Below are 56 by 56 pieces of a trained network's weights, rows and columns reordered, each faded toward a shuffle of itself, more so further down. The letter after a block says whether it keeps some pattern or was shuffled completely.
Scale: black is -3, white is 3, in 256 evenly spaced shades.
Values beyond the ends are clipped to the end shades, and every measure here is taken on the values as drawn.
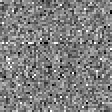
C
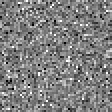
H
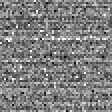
C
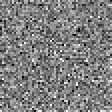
C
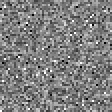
H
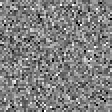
H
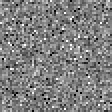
H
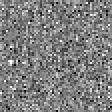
C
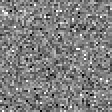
H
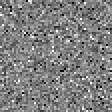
H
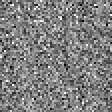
C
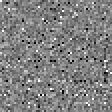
C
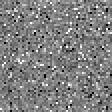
H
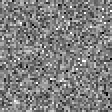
H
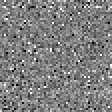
C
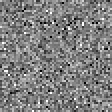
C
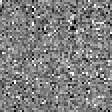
C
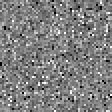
H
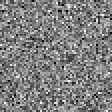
H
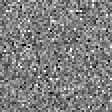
H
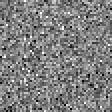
H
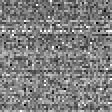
C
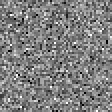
H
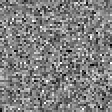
H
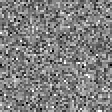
H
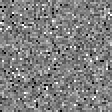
H
